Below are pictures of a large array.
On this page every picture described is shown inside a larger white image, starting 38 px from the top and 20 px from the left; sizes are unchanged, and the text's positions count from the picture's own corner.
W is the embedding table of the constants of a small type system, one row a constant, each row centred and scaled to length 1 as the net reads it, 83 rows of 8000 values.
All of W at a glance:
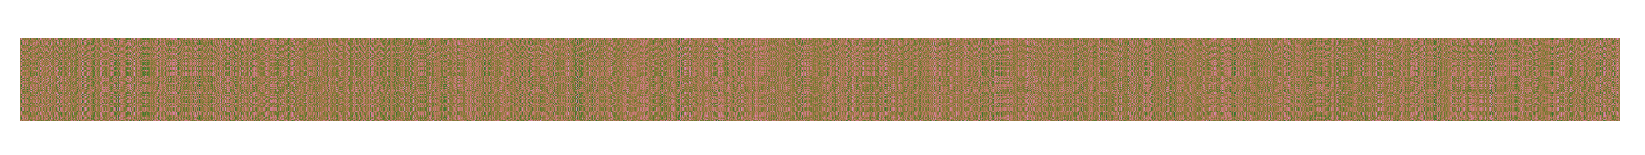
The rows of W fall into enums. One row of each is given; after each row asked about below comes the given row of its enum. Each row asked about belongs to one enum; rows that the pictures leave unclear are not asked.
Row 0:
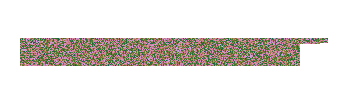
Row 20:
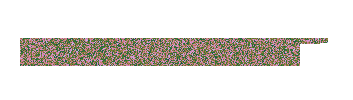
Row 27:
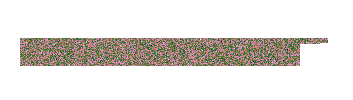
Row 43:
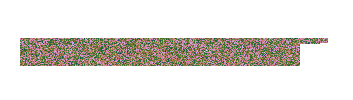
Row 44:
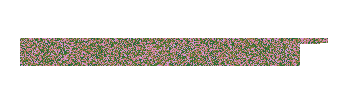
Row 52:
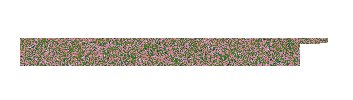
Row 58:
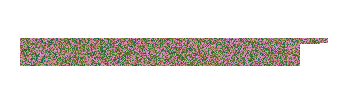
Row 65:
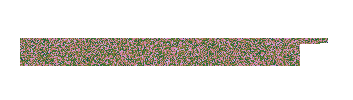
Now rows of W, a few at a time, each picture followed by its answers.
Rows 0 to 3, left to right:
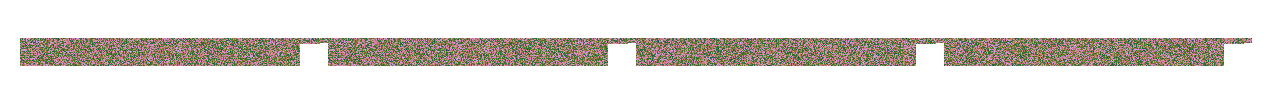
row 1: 0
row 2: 58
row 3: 44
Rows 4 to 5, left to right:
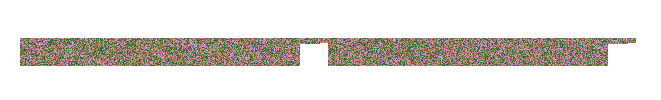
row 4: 43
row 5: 20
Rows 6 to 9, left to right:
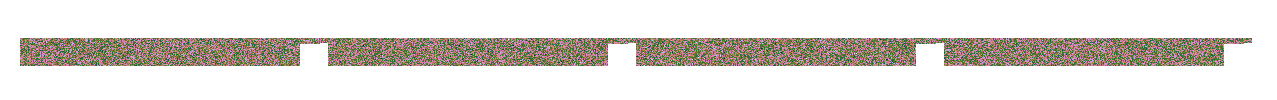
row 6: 20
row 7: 27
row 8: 52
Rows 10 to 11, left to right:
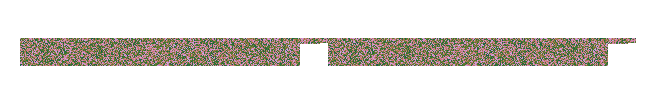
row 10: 44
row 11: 44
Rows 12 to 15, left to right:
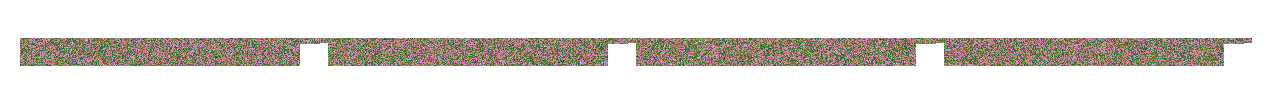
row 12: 20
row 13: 27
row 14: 52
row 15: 0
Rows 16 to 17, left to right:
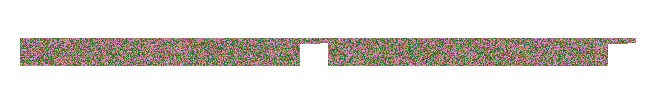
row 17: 58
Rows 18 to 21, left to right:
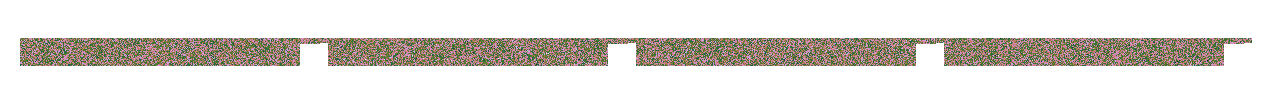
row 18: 44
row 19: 52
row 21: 27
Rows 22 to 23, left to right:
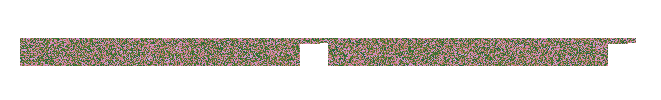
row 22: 0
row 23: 58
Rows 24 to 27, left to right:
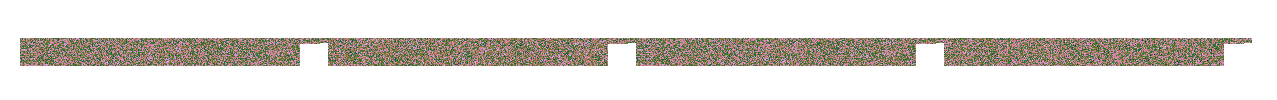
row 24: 0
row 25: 65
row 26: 0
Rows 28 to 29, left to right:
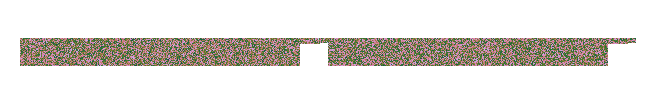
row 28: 20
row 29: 0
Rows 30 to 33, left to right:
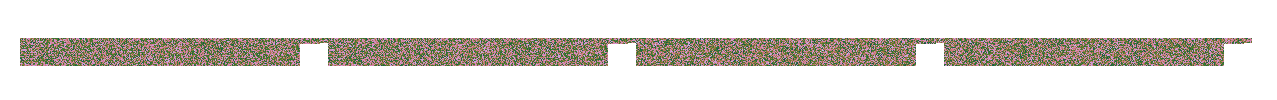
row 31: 0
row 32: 43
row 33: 44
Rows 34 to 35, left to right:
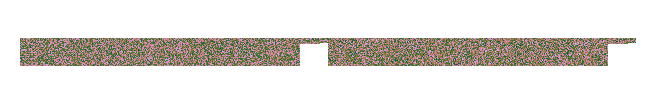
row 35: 65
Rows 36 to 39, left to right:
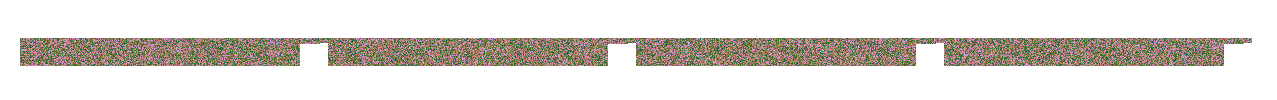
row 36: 0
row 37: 65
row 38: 43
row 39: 58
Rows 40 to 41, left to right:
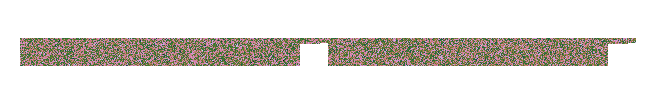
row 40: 27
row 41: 20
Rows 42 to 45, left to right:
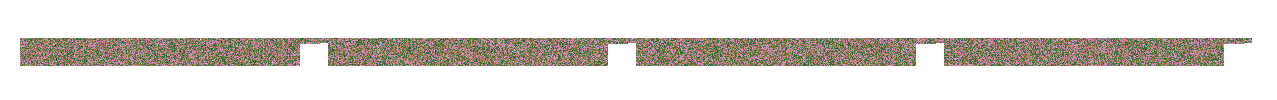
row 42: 27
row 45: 0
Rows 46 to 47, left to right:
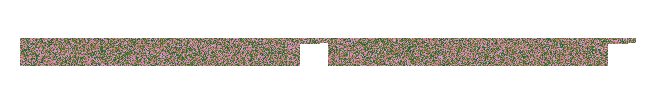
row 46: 58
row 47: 20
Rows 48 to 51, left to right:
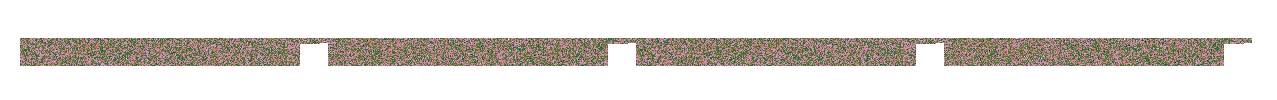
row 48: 58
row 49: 27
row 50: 58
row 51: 27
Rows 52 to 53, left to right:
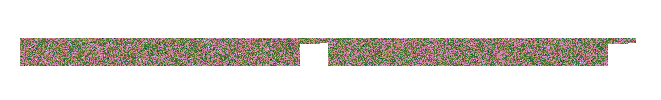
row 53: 27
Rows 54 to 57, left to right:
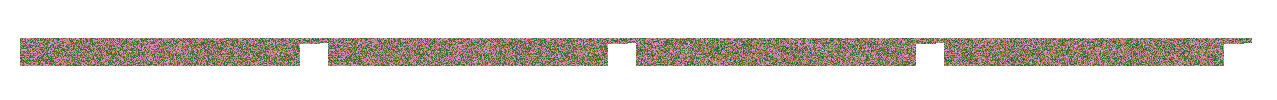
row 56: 43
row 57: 65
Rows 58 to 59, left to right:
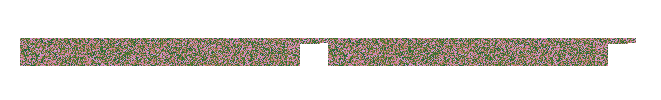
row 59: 58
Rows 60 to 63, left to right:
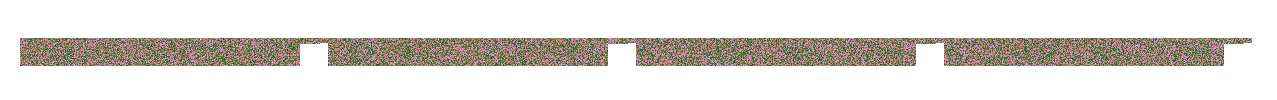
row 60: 27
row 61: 44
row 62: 58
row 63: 58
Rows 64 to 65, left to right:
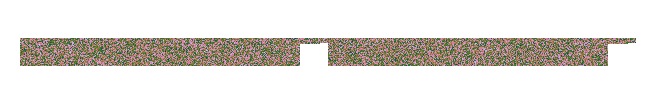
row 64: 43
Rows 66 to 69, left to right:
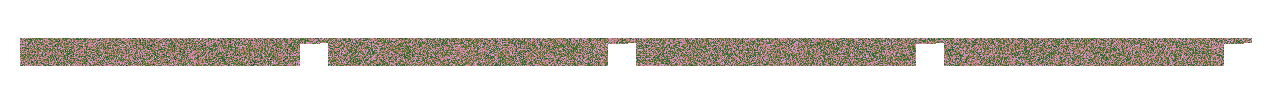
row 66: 27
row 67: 44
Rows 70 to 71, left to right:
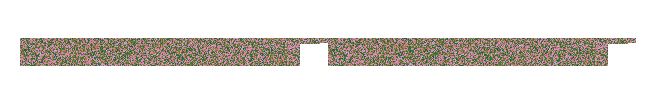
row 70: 58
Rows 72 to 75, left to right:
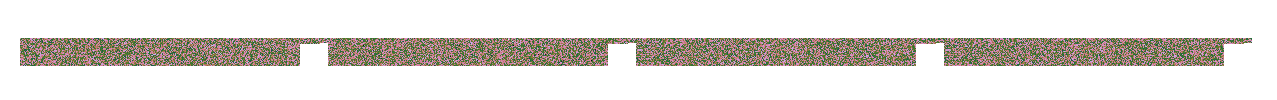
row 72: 58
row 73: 27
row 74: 0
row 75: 0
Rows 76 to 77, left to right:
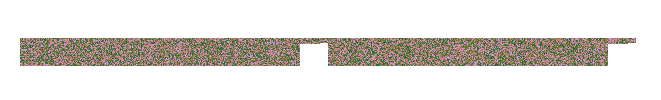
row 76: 0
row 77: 44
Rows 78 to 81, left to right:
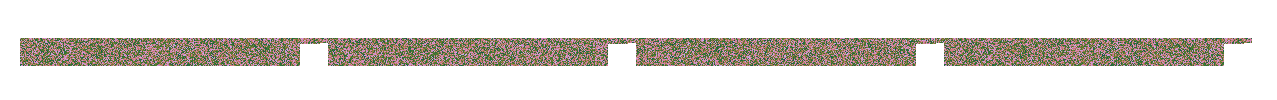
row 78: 44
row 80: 20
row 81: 44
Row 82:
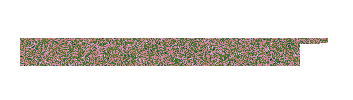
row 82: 52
